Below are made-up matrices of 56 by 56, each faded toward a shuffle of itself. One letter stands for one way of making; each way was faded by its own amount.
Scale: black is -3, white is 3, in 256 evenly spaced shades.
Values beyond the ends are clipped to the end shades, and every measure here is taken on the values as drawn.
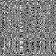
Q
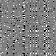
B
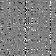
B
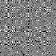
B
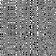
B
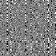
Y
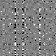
B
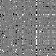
B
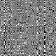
Y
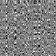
Q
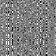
Y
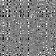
B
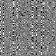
Y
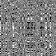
Q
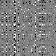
B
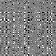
B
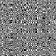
Q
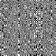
Y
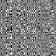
Y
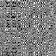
Q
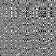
B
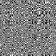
Q
